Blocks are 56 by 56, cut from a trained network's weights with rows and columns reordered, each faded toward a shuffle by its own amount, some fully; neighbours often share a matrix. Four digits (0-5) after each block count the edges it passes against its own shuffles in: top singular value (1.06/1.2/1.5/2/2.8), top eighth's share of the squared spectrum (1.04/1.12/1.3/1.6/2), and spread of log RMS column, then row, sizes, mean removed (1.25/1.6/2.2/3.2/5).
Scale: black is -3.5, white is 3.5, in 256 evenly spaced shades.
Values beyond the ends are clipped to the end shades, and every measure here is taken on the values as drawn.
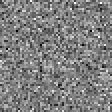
2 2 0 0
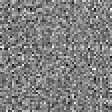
3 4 2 1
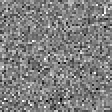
2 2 0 0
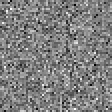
1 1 0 0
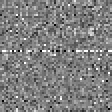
3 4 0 2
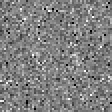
1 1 0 0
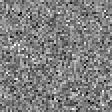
1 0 0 0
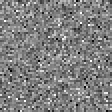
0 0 0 0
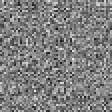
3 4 2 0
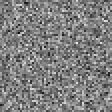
0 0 0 0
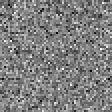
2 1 0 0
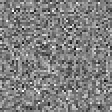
4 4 2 2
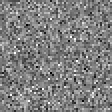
0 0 0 0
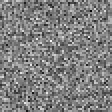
0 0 0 0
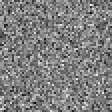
1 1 0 0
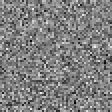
1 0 0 0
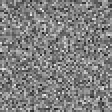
1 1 0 0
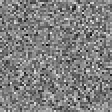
3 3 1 0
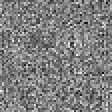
3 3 1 1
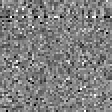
3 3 0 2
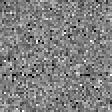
2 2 0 1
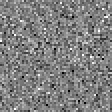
1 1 0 0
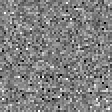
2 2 0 1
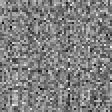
4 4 2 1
